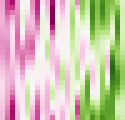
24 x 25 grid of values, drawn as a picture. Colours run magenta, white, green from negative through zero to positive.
Grain: streaks running down. Average level on the scale: 50%. Slope: up to the right.
